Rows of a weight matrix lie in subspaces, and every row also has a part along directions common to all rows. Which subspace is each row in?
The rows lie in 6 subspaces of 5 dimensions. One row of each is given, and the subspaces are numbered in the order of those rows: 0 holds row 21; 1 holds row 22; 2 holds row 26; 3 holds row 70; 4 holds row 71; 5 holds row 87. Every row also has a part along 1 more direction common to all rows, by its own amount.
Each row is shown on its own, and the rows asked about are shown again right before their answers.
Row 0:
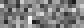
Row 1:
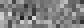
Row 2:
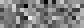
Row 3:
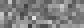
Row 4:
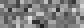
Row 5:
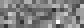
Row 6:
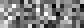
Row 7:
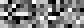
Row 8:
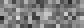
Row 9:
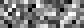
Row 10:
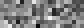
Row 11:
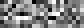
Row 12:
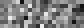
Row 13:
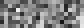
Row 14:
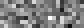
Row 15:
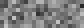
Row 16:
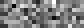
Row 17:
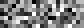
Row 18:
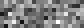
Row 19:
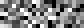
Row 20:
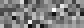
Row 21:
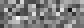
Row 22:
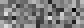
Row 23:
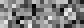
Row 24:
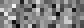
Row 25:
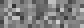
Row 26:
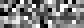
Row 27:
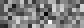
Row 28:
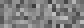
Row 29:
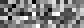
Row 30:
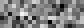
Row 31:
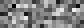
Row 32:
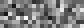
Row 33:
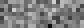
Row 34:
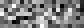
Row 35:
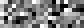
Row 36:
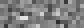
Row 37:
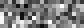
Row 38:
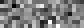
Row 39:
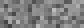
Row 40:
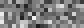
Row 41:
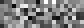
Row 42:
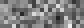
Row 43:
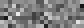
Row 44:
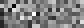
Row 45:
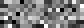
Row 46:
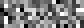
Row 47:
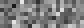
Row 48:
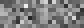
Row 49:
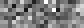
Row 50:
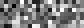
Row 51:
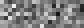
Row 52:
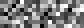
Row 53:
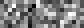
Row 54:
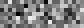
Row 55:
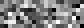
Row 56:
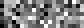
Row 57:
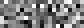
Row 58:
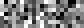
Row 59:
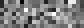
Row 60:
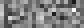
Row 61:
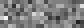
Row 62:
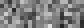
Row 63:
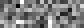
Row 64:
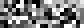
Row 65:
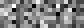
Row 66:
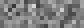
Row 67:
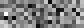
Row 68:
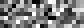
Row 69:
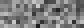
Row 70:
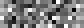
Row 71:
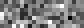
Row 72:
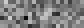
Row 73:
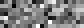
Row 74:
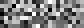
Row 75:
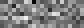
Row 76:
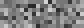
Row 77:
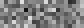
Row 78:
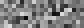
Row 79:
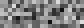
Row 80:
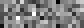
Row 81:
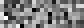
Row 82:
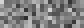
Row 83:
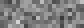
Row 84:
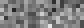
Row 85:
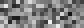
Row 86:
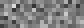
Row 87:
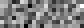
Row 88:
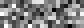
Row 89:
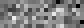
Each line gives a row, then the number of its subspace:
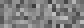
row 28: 1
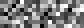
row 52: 5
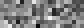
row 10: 0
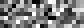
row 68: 0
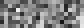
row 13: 5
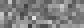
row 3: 4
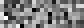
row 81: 2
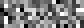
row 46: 0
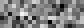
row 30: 4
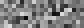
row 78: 0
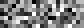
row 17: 4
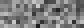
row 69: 0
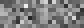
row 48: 3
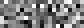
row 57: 1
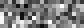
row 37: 4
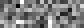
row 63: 4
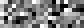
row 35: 1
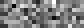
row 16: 3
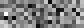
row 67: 1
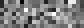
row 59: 1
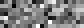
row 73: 0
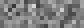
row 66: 0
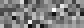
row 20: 5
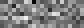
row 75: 5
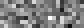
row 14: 4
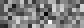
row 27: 2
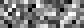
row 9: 0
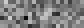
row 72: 5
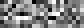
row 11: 5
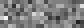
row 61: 2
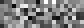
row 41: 3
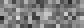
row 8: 5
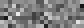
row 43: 2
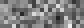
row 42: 2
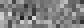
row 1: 4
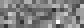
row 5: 3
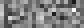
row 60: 1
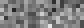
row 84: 3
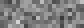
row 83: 4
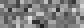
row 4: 1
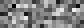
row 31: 3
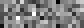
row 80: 0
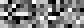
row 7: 5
